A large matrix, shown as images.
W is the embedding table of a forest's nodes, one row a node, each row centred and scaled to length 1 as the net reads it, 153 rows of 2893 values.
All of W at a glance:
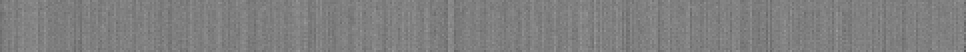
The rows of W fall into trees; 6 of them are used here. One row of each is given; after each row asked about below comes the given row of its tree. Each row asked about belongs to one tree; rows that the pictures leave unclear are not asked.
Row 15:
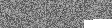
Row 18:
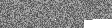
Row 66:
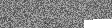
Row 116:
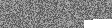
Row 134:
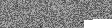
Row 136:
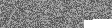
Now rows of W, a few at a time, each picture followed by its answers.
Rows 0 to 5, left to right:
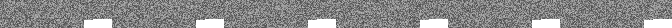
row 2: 134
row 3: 134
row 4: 66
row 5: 15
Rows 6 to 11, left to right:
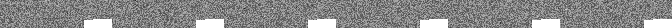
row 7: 15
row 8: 15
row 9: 66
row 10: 66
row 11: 15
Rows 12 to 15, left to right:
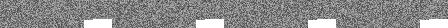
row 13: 136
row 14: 116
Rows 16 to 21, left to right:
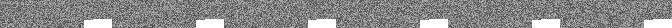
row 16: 66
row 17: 134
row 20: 116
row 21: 136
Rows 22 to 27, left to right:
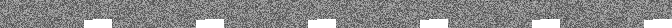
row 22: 18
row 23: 134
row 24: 15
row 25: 66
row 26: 136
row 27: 136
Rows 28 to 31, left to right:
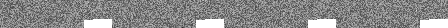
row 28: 136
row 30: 15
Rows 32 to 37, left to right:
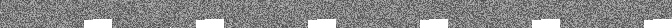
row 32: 134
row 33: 136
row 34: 66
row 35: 66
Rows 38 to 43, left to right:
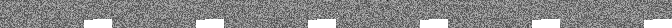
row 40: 66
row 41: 18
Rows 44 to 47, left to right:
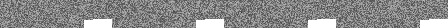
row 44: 66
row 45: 136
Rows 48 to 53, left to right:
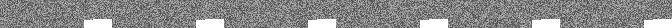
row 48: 15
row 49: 15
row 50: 134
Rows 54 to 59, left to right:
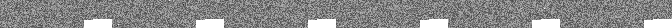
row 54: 134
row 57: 134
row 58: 136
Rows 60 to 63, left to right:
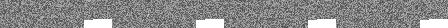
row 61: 66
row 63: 15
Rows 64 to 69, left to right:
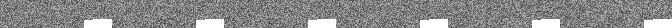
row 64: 134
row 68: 116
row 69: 136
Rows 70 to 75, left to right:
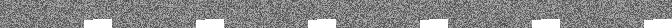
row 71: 66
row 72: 15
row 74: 136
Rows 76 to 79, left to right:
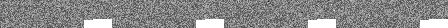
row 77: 15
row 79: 18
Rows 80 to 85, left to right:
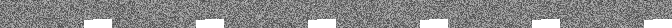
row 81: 136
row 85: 134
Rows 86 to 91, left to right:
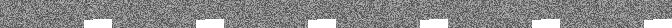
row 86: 15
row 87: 66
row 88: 66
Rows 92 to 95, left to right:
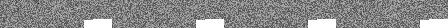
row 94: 66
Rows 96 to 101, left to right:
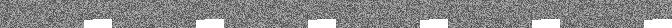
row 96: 136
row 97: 134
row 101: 18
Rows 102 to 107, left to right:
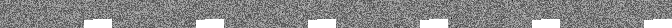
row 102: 66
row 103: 134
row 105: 66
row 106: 116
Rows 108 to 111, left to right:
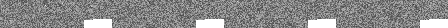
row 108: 15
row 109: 134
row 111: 15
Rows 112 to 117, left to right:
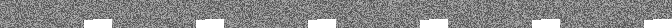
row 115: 66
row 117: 66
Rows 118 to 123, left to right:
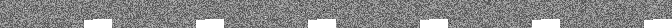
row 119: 66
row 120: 66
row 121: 15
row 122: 134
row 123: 15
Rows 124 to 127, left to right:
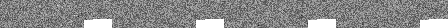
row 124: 134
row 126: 134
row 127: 134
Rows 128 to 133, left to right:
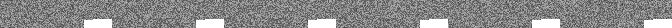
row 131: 66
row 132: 15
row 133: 116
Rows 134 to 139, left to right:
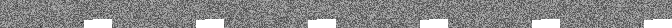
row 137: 66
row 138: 66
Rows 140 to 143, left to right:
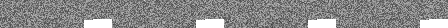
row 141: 15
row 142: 66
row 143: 15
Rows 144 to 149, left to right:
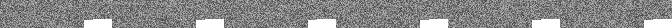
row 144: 134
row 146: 134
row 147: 66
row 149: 134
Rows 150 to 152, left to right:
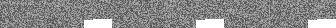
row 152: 15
